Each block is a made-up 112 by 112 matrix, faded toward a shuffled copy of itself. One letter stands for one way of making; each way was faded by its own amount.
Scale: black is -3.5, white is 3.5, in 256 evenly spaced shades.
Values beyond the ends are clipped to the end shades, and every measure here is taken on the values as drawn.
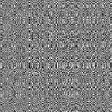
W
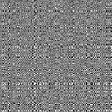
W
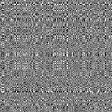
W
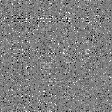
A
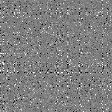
A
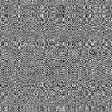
W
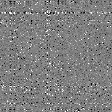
A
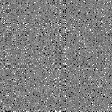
A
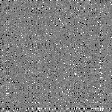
A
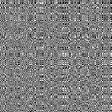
W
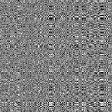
W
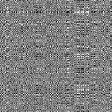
W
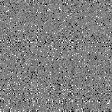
A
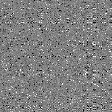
A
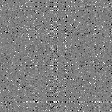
A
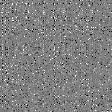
A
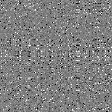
A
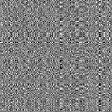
W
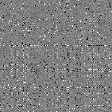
A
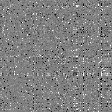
A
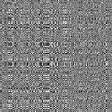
W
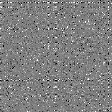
A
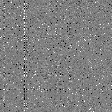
A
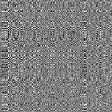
W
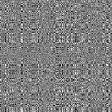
W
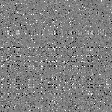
A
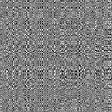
W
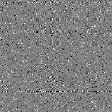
A
